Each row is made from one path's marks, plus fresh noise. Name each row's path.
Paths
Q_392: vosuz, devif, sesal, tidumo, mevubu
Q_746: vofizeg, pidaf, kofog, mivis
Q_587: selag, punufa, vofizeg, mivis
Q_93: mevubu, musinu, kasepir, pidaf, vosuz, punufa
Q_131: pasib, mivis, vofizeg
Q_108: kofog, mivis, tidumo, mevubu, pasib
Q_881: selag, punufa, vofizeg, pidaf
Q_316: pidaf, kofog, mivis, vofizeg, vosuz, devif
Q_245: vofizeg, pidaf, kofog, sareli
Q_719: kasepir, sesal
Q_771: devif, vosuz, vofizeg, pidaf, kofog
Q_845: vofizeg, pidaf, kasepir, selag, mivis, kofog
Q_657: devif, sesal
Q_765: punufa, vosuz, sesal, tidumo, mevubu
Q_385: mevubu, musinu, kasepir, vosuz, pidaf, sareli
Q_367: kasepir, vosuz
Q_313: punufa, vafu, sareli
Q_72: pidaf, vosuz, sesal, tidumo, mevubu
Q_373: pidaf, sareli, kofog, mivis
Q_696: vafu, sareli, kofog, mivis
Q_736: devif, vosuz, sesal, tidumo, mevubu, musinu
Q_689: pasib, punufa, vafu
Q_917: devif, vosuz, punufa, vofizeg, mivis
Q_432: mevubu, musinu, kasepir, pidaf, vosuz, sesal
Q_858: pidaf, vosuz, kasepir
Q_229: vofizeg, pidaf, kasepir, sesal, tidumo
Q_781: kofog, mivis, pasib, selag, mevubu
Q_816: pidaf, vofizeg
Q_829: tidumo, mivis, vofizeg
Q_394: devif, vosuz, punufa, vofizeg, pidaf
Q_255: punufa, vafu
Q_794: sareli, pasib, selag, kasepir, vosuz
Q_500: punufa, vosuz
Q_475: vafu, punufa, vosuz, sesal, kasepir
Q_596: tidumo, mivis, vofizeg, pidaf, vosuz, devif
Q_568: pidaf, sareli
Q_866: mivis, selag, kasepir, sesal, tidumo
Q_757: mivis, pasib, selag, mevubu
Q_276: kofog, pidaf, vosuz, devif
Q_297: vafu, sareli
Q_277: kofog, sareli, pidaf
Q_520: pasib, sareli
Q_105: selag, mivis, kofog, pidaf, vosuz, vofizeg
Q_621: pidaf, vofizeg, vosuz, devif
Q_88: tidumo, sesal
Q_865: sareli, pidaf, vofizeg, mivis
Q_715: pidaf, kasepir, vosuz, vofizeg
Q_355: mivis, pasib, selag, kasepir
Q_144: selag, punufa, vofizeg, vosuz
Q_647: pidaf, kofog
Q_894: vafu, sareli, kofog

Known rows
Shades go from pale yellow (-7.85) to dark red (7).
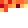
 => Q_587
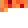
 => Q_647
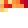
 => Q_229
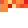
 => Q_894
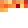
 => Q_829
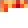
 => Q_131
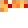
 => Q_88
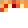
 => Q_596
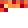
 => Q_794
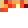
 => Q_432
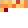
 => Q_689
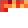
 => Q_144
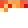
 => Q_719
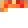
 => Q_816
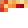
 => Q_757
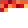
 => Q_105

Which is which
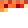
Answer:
Q_746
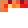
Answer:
Q_715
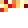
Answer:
Q_736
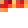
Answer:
Q_881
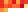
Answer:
Q_373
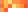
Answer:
Q_297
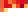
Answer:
Q_245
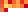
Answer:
Q_367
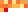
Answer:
Q_255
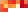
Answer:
Q_385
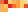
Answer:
Q_657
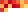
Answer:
Q_316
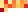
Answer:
Q_72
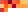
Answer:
Q_276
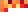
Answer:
Q_858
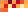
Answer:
Q_394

